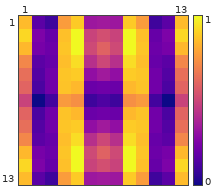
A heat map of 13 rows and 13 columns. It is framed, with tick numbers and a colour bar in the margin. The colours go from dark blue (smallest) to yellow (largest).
Overall the values sit about 50% of the way up the scale. There is no overall slope. Upright stripes repeat 3 times across the table. It mirrors both left to right and top to bottom. The histogram has two humps.
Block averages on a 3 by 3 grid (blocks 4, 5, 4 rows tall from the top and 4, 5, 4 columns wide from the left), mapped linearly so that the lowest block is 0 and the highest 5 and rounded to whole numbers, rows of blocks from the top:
252
010
252
